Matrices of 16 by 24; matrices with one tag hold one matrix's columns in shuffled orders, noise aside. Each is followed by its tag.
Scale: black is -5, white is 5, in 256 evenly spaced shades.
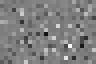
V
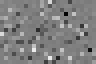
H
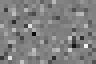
V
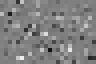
H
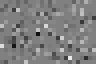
V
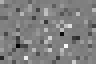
V
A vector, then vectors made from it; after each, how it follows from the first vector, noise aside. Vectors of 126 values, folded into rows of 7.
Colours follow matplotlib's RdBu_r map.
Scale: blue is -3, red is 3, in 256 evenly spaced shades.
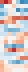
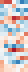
copied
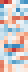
copied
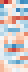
copied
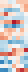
reversed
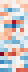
reversed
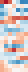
copied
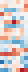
reversed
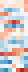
reversed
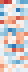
copied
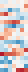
reversed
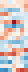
reversed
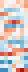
reversed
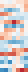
reversed
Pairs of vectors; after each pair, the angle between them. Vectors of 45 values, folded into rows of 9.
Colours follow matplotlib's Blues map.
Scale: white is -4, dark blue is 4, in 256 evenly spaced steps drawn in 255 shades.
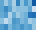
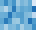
nearly opposite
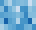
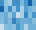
orthogonal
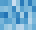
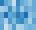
partly aligned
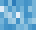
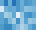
nearly parallel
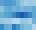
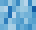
orthogonal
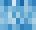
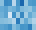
nearly parallel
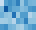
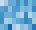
partly aligned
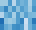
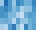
orthogonal
